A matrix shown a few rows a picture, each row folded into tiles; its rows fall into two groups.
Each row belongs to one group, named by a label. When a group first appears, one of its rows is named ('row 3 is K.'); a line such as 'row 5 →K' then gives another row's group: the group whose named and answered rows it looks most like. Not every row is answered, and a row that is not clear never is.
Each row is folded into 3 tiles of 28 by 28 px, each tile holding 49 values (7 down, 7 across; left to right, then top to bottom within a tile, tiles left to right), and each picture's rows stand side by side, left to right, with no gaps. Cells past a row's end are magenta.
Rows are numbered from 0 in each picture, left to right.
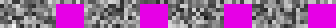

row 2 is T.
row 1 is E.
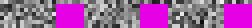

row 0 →T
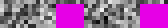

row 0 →E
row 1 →E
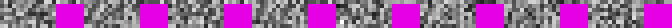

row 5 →E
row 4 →T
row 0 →T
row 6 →E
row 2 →T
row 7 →T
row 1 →E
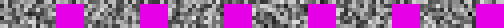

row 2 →E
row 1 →E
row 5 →T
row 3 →E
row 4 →E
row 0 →T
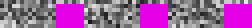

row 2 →T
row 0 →T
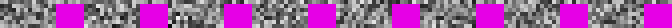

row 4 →E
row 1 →T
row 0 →T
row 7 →E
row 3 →T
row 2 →E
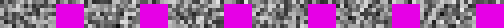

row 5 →E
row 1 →E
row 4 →T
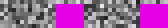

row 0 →T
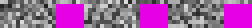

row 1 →E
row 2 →T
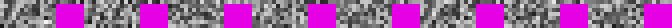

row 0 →E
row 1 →E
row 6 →T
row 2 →T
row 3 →E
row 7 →E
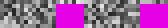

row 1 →T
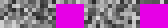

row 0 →T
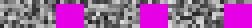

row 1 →E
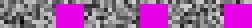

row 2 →E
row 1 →T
